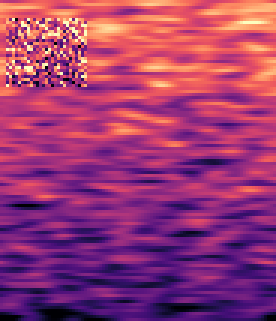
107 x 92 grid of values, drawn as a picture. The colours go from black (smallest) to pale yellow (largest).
Roughest part: top left. Odd patch: rougher, in the top left. Slope: up to the top. Grain: streaks across.
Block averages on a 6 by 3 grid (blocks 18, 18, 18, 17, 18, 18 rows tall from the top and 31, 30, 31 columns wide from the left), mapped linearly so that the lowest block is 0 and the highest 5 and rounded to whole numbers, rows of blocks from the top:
555
344
333
222
111
000
